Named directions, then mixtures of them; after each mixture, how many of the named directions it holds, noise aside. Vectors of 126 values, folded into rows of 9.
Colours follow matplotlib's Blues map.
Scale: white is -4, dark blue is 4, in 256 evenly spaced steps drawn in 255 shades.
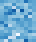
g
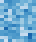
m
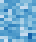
one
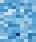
two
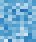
two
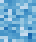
one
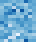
one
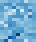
one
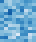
two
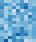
two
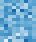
two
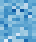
two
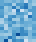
two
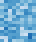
one
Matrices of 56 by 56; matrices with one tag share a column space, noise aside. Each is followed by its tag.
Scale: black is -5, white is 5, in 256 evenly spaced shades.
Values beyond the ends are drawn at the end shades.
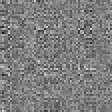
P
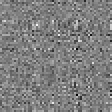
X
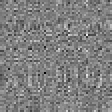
X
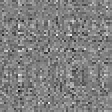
X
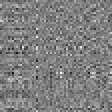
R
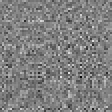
R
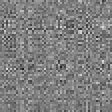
P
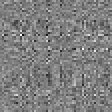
X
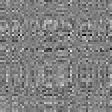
X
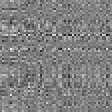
X
